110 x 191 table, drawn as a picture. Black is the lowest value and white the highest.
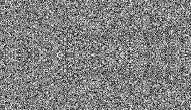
There is no overall slope. No regular stripes run through it. The values follow a bell shape. The top and bottom halves mirror each other. The grain is fine, like static. No seam splits the table.
